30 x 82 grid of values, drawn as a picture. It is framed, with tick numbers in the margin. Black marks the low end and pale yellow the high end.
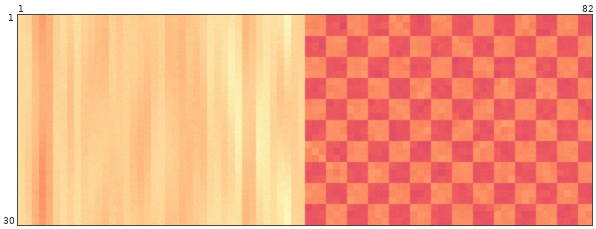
It is made of 1 by 2 panels. Panel 1,1: very high, streaked downward, faint in contrast. Panel 1,2: high, checkered.
